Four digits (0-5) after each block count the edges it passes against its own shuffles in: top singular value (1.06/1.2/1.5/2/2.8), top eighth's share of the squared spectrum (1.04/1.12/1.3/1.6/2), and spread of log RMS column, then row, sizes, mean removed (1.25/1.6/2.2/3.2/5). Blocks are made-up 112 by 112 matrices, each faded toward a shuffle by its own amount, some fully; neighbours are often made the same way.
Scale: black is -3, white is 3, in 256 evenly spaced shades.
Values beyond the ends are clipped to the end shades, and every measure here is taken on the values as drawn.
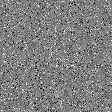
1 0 0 0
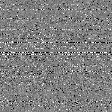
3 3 0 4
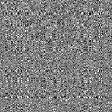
5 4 3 3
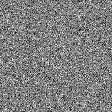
3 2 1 0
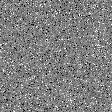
0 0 0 0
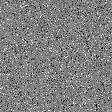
0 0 0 0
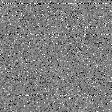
2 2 0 2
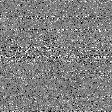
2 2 0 3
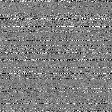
2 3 0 4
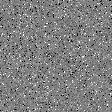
0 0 0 1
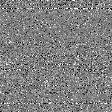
2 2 0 3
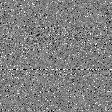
2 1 0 2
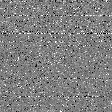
2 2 0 3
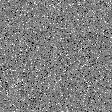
0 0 0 0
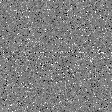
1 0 0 0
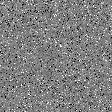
0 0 0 0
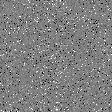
3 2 0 1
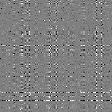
5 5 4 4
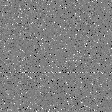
3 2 0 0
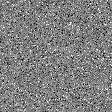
0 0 0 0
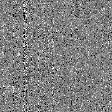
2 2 3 0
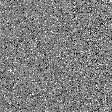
0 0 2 0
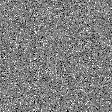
1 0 1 0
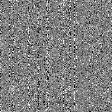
1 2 4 0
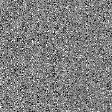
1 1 3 0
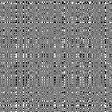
5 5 4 4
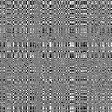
5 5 4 4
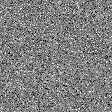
2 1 0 0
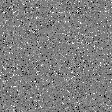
2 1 1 1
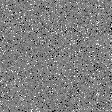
1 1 1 1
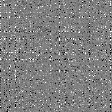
2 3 3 3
